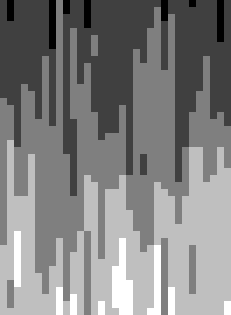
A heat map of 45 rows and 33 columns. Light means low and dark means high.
Calmest part: top middle. Grain: streaks running down. Slope: up to the top.
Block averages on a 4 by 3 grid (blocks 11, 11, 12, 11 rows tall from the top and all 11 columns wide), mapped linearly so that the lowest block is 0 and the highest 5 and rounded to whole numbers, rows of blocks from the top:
555 / 444 / 221 / 100
